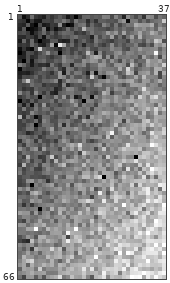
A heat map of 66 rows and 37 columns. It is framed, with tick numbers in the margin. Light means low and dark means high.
Average level on the scale: 50%. Ninth with the lowest average: bottom right. Stripes: none. Ninth with the highest average: top left. Slope: up to the top left.
